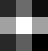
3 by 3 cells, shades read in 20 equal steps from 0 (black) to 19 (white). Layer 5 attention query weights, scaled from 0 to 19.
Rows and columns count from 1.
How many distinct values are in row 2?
2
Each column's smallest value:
3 7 0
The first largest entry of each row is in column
2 2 2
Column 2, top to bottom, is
8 19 7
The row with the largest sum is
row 2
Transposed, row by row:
3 12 3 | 8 19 7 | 1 12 0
